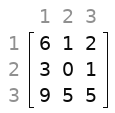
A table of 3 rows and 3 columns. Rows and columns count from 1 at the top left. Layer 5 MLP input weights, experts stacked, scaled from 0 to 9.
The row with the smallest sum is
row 2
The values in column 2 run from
0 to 5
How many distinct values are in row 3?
2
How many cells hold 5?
2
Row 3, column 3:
5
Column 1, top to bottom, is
6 3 9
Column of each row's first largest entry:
1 1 1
